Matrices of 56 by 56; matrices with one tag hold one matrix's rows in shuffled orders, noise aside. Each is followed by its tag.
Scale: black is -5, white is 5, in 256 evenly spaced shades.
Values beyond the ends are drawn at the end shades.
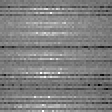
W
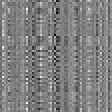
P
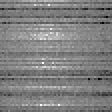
W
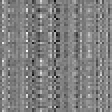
P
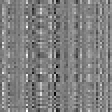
P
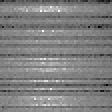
W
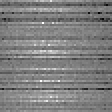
W
